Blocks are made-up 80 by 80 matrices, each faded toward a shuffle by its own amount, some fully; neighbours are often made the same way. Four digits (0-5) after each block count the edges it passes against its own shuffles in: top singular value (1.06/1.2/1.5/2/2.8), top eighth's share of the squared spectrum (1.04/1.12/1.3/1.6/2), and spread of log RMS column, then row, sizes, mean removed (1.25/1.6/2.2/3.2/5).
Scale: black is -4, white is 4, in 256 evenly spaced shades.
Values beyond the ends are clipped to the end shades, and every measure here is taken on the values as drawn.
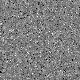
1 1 0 0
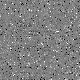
3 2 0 1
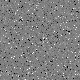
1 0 0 0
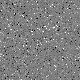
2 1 0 0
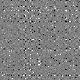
4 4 2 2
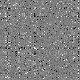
4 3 2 2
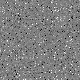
2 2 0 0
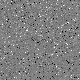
0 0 0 0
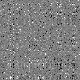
4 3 2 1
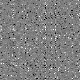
4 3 2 2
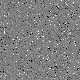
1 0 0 0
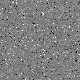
1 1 0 0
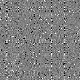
4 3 2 1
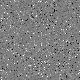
2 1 0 0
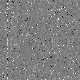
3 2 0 0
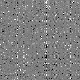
4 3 2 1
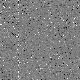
3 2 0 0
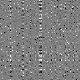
5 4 3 2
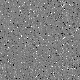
2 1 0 0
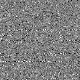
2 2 0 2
